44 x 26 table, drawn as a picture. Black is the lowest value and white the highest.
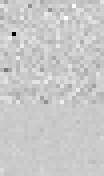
Histogram: skewed, a long tail of low values. Average level on the scale: 80%. Seam: horizontal, 60% of the way down, the bottom part calmer. Roughest part: top left. Slope: none. Grain: fine. Stripes: none. Odd rows or columns: none.
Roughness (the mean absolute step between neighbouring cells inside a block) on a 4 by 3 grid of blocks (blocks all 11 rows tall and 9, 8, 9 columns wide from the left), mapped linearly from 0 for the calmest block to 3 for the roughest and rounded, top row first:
322
222
111
000
